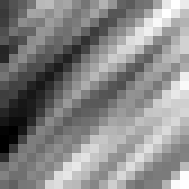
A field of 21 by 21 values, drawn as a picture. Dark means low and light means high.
There is an overall slope up to the right. No lone cell stands out from its neighbours. The grain runs diagonally up to the right.
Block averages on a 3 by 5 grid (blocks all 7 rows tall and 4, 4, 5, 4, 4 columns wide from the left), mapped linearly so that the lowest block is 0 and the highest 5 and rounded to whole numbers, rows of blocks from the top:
2 3 2 4 5 | 0 1 3 3 5 | 1 3 4 4 4
